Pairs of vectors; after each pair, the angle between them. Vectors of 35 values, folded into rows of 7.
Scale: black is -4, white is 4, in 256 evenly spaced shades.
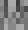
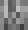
nearly opposite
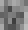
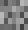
orthogonal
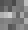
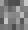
partly aligned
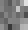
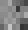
nearly opposite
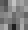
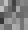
partly opposed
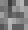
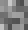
nearly opposite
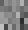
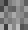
partly aligned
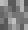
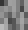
nearly opposite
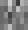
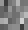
orthogonal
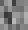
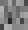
partly aligned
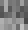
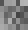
partly aligned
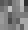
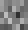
orthogonal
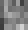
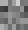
orthogonal
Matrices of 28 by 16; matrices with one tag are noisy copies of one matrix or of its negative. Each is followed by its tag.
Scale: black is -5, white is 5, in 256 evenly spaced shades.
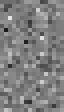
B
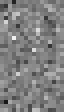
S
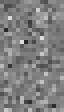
B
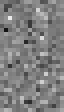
B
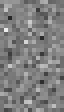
B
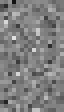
S
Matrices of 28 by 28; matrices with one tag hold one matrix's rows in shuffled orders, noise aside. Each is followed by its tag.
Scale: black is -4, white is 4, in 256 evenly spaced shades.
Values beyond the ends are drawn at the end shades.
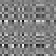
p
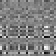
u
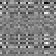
u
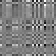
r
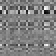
u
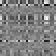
u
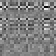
u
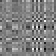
r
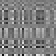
p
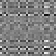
u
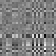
r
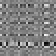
u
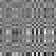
r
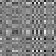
r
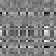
u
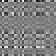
p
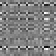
u
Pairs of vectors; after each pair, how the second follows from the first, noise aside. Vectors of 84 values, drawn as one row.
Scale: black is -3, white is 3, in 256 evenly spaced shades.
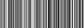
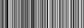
negated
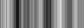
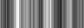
negated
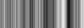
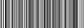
shuffled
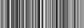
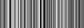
negated
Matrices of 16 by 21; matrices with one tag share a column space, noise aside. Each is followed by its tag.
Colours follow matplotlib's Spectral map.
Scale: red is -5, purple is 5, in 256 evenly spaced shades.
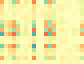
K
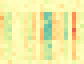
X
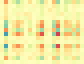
K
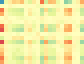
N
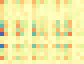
K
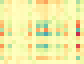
K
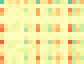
N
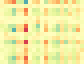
N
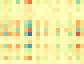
K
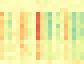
X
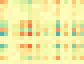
K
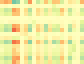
N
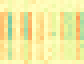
X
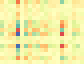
K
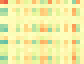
N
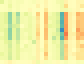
X
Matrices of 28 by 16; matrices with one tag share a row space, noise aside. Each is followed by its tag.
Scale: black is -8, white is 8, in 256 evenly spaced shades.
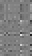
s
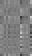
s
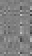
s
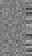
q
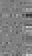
q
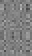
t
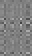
t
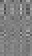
t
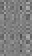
t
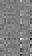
s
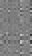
s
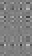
t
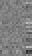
q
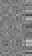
q
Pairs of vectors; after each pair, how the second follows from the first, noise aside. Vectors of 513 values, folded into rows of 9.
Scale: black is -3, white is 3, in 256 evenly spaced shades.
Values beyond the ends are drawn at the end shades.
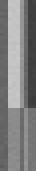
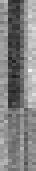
negated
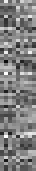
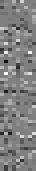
partly zeroed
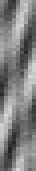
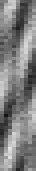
negated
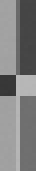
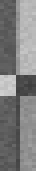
negated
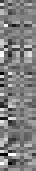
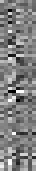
wrapped around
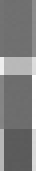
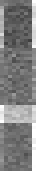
wrapped around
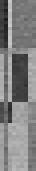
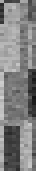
wrapped around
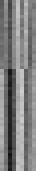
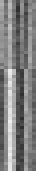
negated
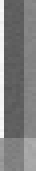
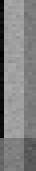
negated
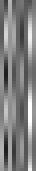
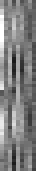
wrapped around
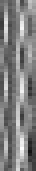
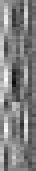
wrapped around
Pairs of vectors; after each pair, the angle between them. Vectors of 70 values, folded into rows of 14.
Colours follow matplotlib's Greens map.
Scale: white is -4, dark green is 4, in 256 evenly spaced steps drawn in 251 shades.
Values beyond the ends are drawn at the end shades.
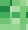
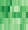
nearly parallel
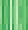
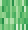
partly aligned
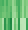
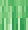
nearly opposite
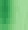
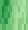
nearly parallel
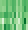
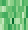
partly aligned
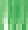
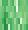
partly opposed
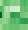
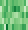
partly opposed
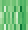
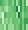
partly aligned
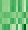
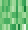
nearly opposite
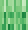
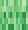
nearly parallel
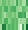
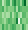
orthogonal
